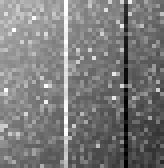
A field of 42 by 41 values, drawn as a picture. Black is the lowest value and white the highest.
Columns 17 and 32 stand out from the rest. Values rise toward the top left. The ninth with the lowest average is the bottom right.
